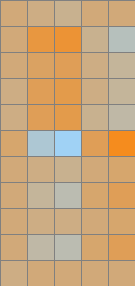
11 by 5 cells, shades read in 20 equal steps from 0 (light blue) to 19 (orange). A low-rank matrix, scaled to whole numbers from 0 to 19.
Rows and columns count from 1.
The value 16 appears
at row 2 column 2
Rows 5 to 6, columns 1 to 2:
10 14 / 12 3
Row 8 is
11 8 6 12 14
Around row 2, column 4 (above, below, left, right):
11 10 17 5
